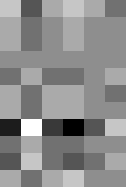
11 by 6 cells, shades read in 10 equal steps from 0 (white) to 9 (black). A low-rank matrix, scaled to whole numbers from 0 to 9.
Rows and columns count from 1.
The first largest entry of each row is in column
2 2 2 1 1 2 2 4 1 1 2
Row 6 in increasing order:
3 3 3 4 5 5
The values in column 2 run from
0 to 6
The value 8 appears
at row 8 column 1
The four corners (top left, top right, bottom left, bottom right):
2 5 3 4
